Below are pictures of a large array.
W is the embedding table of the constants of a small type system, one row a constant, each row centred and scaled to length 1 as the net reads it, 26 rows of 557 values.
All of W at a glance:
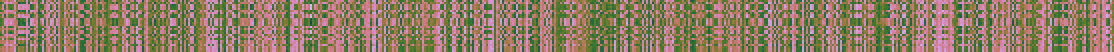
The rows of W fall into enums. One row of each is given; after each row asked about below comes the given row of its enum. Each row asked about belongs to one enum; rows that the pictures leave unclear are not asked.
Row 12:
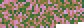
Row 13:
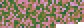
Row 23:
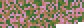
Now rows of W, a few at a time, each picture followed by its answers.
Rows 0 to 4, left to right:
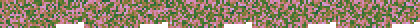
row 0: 23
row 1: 12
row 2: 13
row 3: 13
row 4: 13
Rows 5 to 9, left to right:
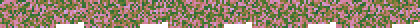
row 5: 12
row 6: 23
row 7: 13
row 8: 13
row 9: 12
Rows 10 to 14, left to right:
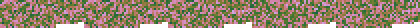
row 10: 12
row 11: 12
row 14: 23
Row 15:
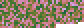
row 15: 13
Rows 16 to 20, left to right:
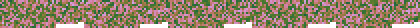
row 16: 13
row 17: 12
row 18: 23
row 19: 13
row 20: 23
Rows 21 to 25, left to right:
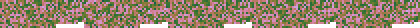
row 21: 23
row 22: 12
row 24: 23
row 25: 23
